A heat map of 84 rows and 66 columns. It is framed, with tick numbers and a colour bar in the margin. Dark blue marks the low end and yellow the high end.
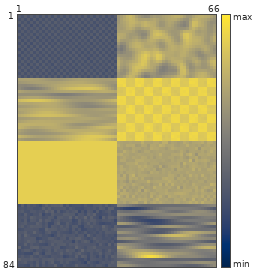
The table splits into 4 rows of 2 panels. Panel 1,1: low, checkered, faint in contrast. Panel 1,2: high, blotchy. Panel 2,1: high, streaked across. Panel 2,2: very high, checkered, faint in contrast. Panel 3,1: very high, flat. Panel 3,2: high, fine-grained, faint in contrast. Panel 4,1: low, fine-grained, faint in contrast. Panel 4,2: middling, streaked across, strong in contrast.
